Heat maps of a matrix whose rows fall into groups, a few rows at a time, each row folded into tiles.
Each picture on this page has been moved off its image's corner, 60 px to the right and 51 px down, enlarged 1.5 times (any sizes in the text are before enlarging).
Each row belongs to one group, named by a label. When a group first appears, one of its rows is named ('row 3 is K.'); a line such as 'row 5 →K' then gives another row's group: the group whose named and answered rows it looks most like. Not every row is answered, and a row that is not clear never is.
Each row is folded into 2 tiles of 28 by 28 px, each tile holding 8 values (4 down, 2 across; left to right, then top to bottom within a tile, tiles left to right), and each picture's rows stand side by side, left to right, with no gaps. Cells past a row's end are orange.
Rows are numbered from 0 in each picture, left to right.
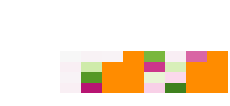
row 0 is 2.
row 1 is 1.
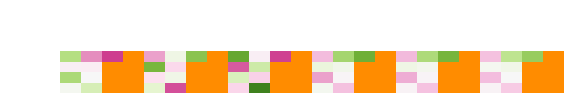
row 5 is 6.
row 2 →1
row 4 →6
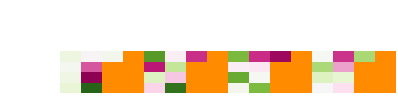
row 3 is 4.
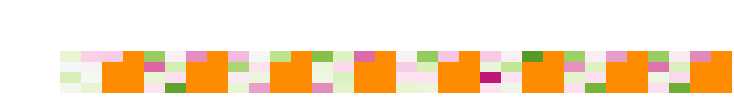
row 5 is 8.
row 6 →1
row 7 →1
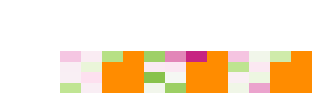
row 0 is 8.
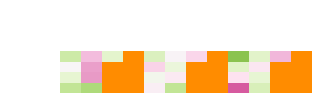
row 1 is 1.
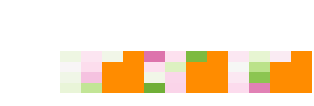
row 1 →8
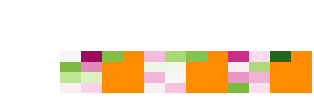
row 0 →4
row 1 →6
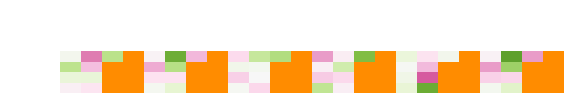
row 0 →4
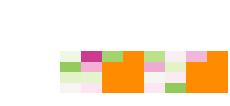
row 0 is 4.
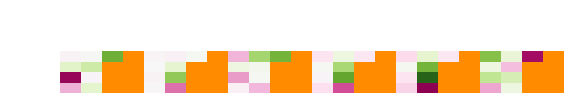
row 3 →2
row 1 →2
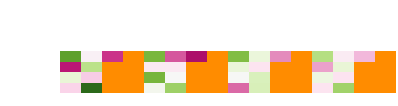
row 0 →1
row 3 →1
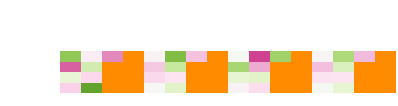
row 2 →4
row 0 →1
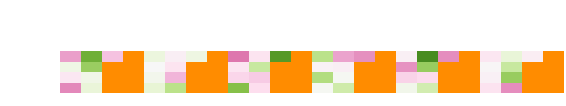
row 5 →2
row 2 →8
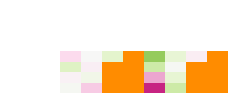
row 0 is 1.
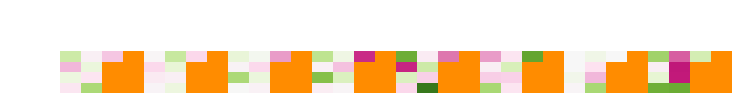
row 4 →1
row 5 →8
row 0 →1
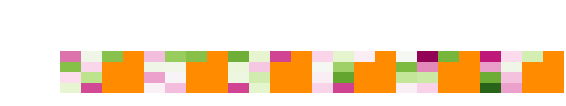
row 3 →2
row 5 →8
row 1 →6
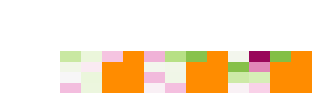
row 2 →4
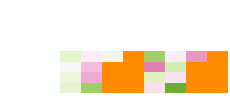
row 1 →1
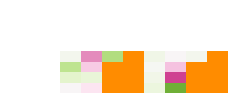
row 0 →4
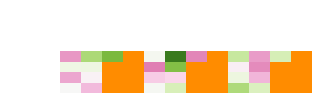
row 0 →6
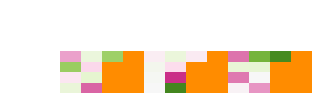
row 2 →6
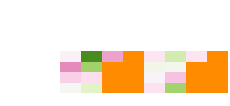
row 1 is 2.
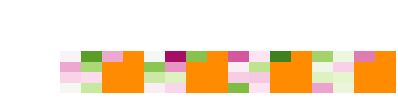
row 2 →8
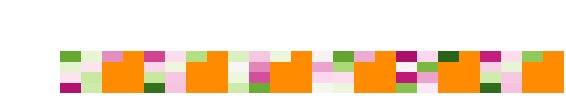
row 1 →8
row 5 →8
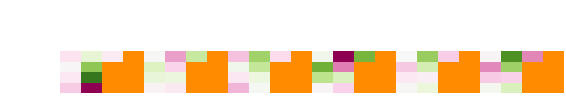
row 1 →4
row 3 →4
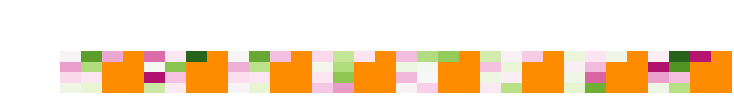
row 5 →1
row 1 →8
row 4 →6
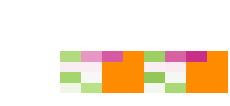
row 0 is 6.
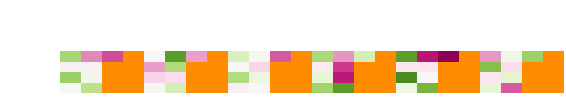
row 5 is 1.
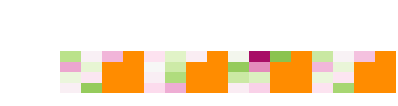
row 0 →1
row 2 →4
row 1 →2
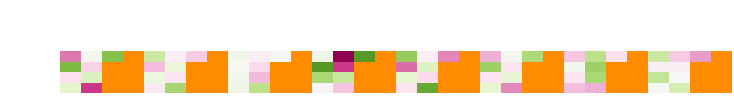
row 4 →1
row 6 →2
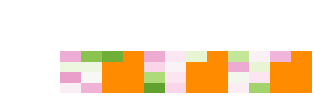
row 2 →1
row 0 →6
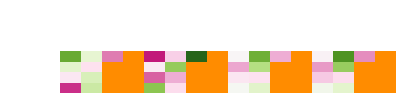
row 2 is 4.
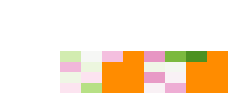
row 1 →6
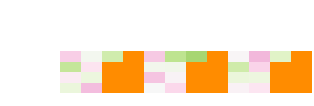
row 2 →4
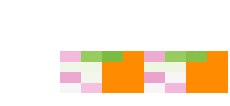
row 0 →6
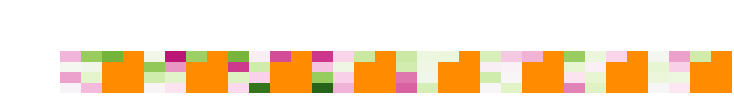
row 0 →6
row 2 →1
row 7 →4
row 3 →8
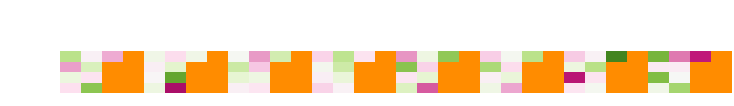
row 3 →2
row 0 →1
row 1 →2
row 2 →4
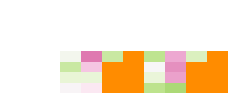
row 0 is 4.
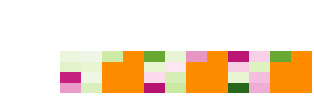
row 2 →8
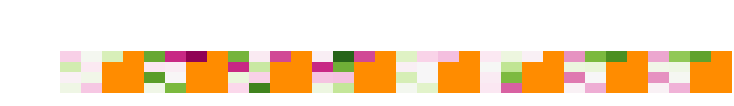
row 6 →6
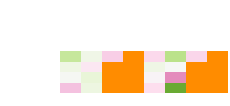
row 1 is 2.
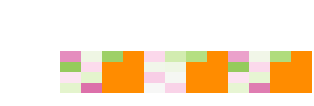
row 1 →6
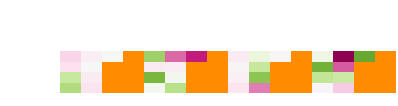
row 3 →4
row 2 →2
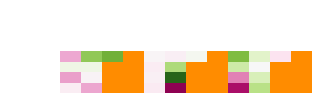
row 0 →6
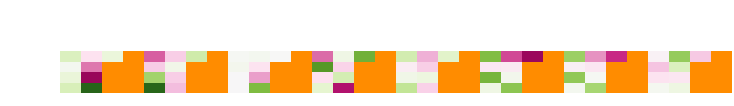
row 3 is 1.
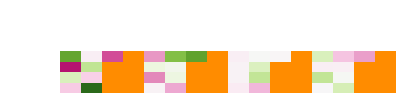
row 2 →2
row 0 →1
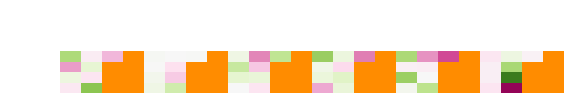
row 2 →4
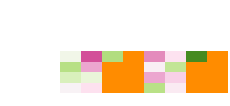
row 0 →4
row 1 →8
